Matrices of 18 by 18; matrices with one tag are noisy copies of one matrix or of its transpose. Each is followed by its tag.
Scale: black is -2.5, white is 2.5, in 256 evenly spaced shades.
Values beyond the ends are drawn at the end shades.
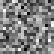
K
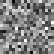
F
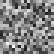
F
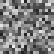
F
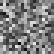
F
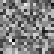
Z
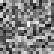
K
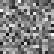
Z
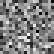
Z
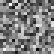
K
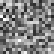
K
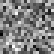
F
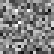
F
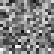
F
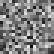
Z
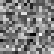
K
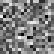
K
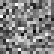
K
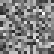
Z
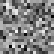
F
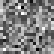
K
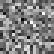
Z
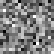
K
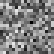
F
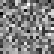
Z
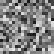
K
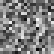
K
